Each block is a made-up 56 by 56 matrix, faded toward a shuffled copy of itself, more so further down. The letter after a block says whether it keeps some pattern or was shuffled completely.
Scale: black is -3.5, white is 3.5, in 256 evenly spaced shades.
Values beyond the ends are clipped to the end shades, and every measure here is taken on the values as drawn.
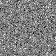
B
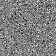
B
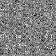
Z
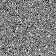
B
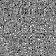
Z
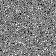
B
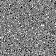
B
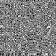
Z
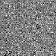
Z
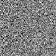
Z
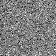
B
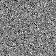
B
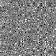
Z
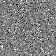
B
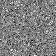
B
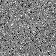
B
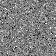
B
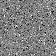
B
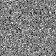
Z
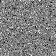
B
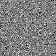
Z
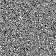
B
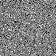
B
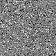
B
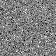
B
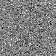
Z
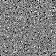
Z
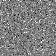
B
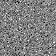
B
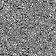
Z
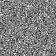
B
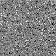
Z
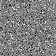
B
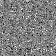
Z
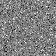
B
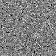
Z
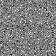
Z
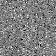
Z
